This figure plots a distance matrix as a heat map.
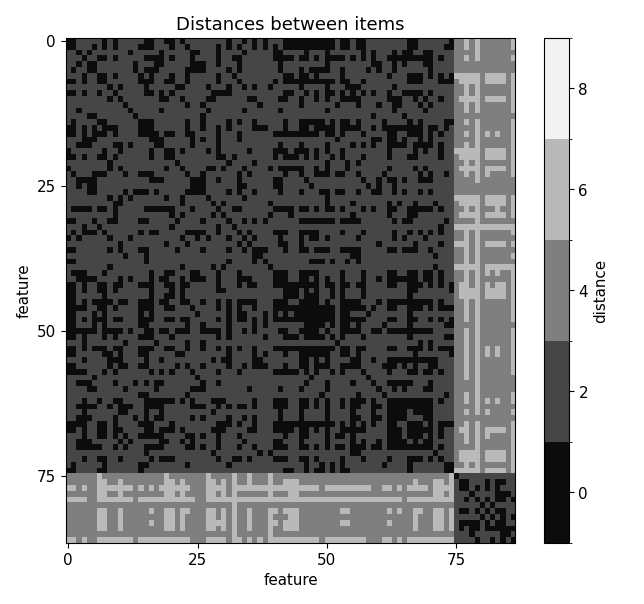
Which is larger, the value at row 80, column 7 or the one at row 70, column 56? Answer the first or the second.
the first
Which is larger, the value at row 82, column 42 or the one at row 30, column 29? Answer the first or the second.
the first
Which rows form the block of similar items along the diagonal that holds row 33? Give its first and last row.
0 to 74
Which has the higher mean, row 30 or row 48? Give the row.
30
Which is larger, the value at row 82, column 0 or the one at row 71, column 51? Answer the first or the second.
the first
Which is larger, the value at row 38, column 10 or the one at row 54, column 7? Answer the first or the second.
the first
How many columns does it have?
87
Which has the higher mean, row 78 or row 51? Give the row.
78
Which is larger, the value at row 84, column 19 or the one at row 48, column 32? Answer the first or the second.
the first
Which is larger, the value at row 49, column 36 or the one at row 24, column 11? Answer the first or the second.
the second
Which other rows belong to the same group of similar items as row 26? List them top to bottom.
0, 1, 2, 3, 4, 5, 6, 7, 8, 9, 10, 11, 12, 13, 14, 15, 16, 17, 18, 19, 20, 21, 22, 23, 24, 25, 27, 28, 29, 30, 31, 32, 33, 34, 35, 36, 37, 38, 39, 40, 41, 42, 43, 44, 45, 46, 47, 48, 49, 50, 51, 52, 53, 54, 55, 56, 57, 58, 59, 60, 61, 62, 63, 64, 65, 66, 67, 68, 69, 70, 71, 72, 73, 74
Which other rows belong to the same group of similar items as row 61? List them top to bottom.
0, 1, 2, 3, 4, 5, 6, 7, 8, 9, 10, 11, 12, 13, 14, 15, 16, 17, 18, 19, 20, 21, 22, 23, 24, 25, 26, 27, 28, 29, 30, 31, 32, 33, 34, 35, 36, 37, 38, 39, 40, 41, 42, 43, 44, 45, 46, 47, 48, 49, 50, 51, 52, 53, 54, 55, 56, 57, 58, 59, 60, 62, 63, 64, 65, 66, 67, 68, 69, 70, 71, 72, 73, 74
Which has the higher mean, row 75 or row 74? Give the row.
75
